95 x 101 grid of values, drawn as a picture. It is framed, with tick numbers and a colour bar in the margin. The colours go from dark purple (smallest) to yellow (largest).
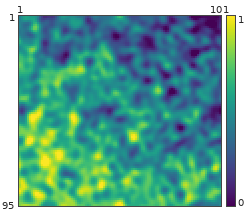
The ninth with the highest average is the bottom left. There are no regular stripes. There is an overall slope up to the bottom left. The top right is the ninth with the lowest average. There are no lone odd cells. The field is mottled with small blotches. The halves do not mirror each other.
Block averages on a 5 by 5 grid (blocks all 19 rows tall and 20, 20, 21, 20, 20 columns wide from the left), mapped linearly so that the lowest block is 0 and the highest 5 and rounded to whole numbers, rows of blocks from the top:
21110 | 33211 | 43221 | 54322 | 54434
